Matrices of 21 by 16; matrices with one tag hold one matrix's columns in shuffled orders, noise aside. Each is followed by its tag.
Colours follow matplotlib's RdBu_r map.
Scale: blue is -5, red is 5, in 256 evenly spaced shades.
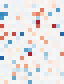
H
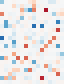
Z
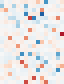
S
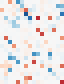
S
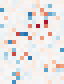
H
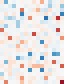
S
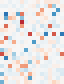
H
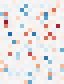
H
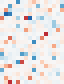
S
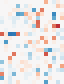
H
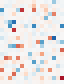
Z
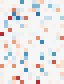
S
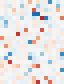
S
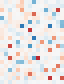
Z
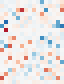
Z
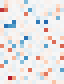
Z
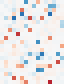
S
